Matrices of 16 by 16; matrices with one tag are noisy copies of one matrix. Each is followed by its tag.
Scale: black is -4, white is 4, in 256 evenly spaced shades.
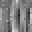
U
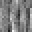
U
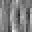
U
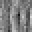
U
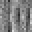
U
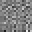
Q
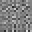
Q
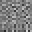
Q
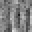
U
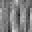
U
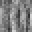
U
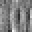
U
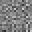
Q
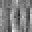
U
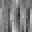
U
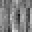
U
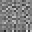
Q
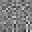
Q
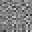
Q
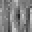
U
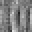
U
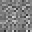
Q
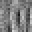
U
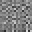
Q
